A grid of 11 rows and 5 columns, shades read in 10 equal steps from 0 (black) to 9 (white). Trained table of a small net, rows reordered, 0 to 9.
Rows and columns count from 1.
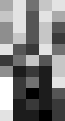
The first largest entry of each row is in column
2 2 2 2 1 3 5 1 1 1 1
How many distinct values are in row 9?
5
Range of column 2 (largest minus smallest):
7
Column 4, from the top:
7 8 7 7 8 3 1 1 1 1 0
